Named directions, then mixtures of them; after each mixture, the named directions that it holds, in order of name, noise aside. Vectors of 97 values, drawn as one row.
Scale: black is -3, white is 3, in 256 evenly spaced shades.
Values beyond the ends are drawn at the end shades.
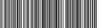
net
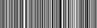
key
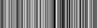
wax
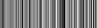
net, wax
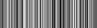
key, wax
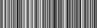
net, wax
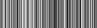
net, wax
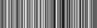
wax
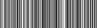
net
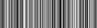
key, wax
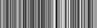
wax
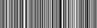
key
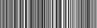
key, wax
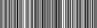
key, net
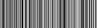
key, net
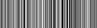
key, wax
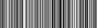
key, wax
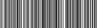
net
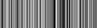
wax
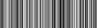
key, wax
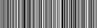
key, net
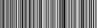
net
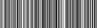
net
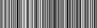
net, wax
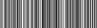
net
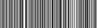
key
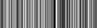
wax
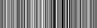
key, wax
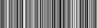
key, wax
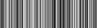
key, wax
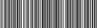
net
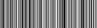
net
